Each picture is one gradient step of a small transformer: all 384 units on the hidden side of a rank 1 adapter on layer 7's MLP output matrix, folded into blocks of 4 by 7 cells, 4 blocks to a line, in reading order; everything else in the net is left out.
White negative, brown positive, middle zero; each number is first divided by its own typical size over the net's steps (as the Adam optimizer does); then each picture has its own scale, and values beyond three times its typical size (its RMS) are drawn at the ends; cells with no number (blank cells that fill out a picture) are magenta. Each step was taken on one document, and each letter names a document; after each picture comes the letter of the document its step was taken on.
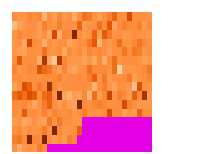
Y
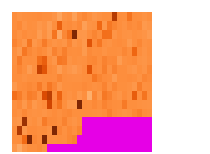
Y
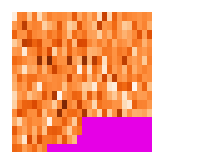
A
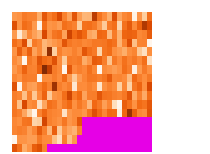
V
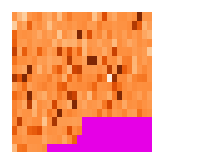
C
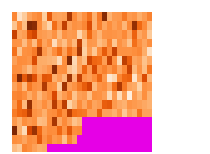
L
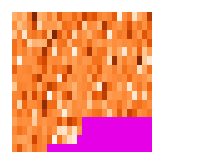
V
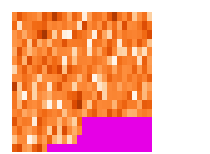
V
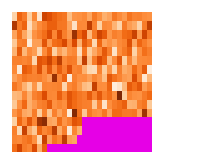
A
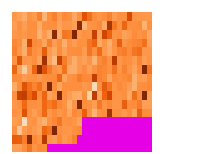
Y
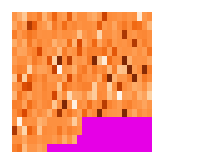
C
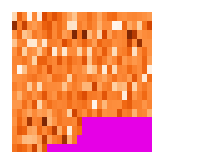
A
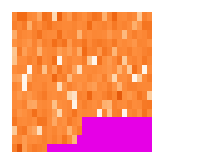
C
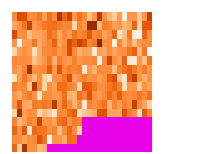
L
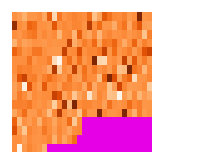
C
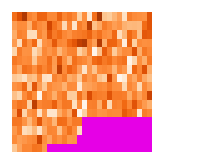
L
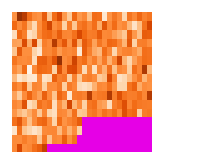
L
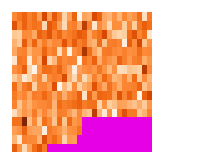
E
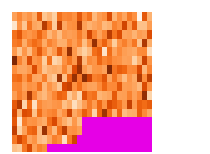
E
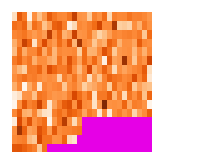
A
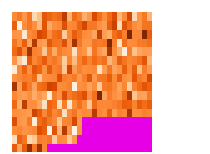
V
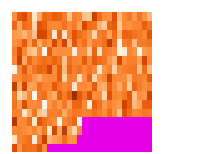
V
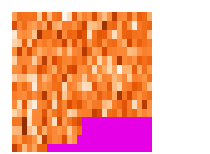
E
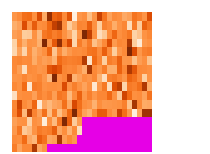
A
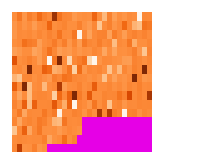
C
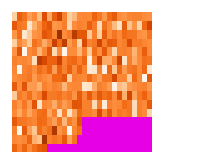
A
